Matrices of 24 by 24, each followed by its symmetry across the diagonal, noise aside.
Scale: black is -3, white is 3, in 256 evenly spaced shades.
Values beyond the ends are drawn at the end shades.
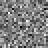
antisymmetric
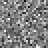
neither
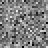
symmetric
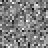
neither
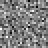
antisymmetric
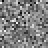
antisymmetric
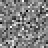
antisymmetric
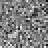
antisymmetric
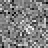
symmetric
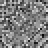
symmetric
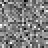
antisymmetric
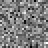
neither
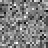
neither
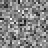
symmetric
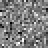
neither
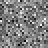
antisymmetric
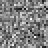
neither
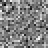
symmetric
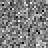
neither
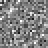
symmetric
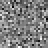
antisymmetric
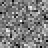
symmetric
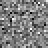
neither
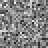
symmetric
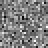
neither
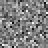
antisymmetric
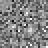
symmetric
